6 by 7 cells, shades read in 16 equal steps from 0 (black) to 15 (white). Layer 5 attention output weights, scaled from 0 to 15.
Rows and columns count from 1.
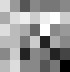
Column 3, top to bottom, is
5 14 10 7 2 8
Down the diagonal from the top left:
13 13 10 12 7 7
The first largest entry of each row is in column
1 6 5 4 2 2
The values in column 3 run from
2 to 14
